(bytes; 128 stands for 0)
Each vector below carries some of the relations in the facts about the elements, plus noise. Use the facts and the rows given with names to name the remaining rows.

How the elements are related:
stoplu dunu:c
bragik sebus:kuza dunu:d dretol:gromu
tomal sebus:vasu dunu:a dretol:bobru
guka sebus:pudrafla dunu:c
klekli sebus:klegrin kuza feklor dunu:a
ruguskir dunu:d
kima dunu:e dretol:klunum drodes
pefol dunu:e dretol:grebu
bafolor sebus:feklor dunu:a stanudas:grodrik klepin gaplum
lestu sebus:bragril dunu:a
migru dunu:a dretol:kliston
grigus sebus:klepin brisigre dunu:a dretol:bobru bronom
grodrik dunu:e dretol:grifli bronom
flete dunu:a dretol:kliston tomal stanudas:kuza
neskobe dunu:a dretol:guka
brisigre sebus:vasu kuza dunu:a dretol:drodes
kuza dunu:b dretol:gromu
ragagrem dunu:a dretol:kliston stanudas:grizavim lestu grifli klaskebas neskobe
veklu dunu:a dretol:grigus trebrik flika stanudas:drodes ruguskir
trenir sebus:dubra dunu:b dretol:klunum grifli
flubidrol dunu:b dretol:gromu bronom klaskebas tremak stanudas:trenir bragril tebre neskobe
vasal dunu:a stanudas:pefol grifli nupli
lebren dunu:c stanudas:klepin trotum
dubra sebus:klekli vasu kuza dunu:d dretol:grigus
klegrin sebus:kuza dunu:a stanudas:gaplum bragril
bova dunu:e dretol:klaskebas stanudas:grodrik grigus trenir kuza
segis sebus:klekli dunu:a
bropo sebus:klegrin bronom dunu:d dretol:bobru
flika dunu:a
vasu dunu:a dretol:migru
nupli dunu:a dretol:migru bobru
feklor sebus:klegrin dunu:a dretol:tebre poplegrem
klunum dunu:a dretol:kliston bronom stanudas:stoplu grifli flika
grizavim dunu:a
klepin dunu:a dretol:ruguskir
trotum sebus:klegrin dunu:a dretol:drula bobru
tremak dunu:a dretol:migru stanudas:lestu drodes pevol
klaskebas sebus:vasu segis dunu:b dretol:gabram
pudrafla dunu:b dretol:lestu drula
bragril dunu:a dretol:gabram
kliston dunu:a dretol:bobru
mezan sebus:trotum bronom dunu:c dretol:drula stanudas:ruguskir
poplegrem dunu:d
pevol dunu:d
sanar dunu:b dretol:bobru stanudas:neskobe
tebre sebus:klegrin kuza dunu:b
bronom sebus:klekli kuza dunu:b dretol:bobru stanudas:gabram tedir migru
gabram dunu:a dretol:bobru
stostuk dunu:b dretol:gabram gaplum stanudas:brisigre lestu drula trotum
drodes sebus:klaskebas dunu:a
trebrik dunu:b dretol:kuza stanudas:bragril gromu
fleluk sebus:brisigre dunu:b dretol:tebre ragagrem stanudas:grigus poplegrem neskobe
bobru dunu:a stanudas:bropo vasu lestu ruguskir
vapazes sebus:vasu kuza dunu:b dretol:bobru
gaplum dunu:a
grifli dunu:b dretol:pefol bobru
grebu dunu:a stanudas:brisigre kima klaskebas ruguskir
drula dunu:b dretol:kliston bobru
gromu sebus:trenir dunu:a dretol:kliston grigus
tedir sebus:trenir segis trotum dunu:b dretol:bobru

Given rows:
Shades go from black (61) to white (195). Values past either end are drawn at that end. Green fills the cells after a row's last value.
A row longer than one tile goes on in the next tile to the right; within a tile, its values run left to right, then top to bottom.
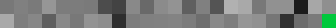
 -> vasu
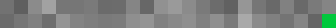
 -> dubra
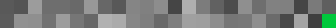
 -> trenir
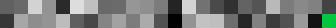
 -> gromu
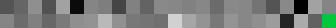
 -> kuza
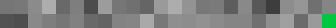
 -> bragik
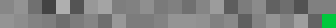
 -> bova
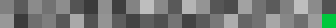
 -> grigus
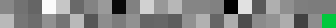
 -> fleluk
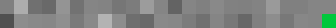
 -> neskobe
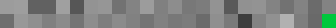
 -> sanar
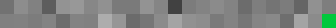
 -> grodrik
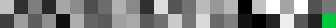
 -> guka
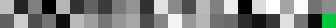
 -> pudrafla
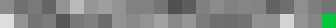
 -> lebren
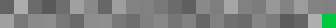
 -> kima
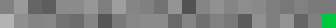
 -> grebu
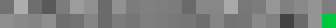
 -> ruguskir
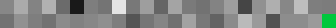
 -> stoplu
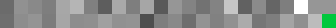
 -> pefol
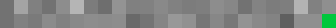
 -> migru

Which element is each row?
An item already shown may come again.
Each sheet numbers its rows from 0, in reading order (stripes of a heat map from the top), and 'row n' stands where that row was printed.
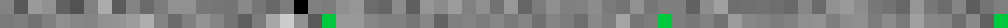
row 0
klegrin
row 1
ragagrem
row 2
dubra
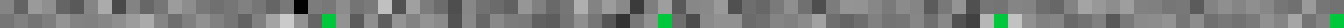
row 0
klegrin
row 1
klaskebas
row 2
bropo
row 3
stostuk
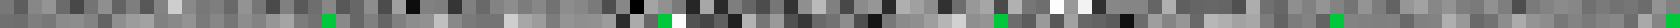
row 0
bronom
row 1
kuza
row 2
klepin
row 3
tomal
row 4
grodrik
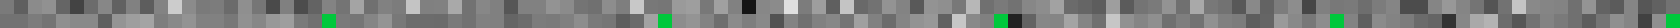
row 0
bronom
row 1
lestu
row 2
klunum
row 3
tebre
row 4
mezan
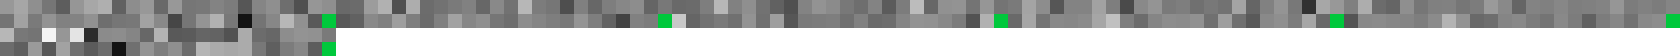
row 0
trebrik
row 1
tedir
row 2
brisigre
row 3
bragril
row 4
neskobe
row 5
tomal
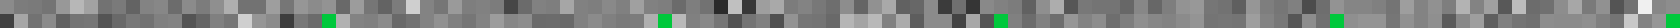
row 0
pevol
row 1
drula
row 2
flete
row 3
segis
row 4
vasal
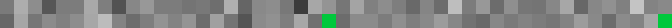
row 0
bragril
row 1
grifli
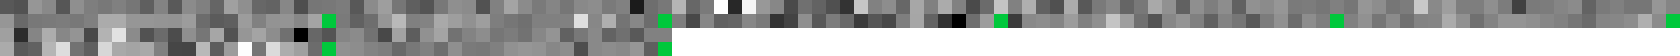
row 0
trotum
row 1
feklor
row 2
drodes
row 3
poplegrem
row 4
gaplum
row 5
bafolor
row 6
bova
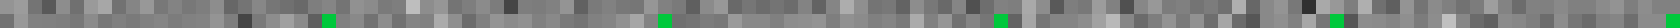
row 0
flubidrol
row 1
gaplum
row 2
klekli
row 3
bragril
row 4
neskobe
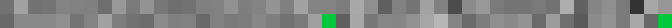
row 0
grizavim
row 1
bragril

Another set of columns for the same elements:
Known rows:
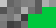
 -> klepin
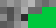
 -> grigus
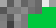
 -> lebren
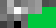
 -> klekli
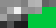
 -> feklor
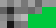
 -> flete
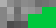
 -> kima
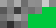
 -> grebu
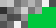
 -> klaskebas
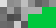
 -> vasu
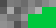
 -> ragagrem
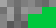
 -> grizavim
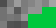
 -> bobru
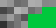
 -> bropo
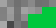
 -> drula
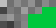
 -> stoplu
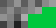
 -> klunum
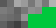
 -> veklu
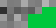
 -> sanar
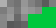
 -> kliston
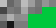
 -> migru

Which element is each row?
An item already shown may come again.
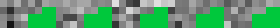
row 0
flete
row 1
tomal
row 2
trotum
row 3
poplegrem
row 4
stostuk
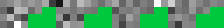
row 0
guka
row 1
fleluk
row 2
lebren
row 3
poplegrem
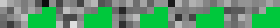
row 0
kuza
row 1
lestu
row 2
flete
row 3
fleluk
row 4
flubidrol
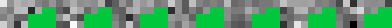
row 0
trenir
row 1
guka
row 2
drodes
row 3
neskobe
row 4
gaplum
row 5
vapazes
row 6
segis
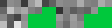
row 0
lestu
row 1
sanar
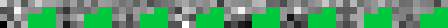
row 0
klegrin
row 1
flete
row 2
grifli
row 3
guka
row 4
feklor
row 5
bafolor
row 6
trebrik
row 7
pevol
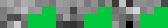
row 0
tomal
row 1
ruguskir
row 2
segis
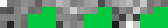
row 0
grodrik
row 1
tebre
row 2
brisigre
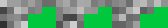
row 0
bragik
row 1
tomal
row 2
tedir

